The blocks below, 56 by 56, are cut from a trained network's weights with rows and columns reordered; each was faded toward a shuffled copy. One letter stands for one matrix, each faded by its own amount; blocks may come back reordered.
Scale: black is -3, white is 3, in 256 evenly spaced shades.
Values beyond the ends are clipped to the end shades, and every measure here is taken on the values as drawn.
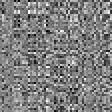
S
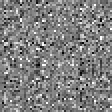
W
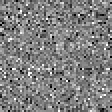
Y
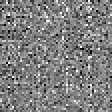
W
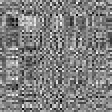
S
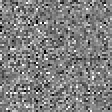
W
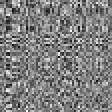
S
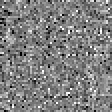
Y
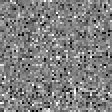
Y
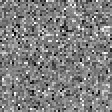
Y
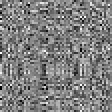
S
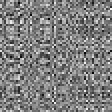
S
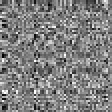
S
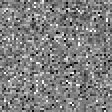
Y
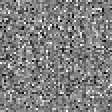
Y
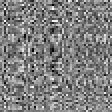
S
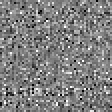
Y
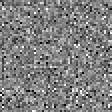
W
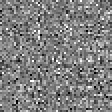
W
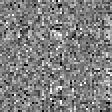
W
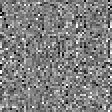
W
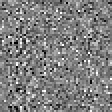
W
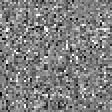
W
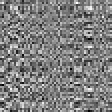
S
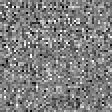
Y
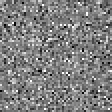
Y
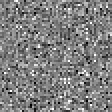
W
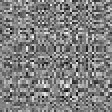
S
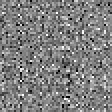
W
